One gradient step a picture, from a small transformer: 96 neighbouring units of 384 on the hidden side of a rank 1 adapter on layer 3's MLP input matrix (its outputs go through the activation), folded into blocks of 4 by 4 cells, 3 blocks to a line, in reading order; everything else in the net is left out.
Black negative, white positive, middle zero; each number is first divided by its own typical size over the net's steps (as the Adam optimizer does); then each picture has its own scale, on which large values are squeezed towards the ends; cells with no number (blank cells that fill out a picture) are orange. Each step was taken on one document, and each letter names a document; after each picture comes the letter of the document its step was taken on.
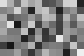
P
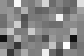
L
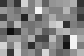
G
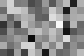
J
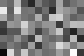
J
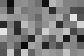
J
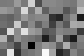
L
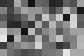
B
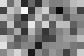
P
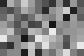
B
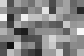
P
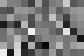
J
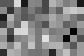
G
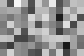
P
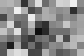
P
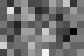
G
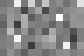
L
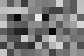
B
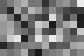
B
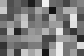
J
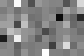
L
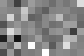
L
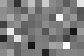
L
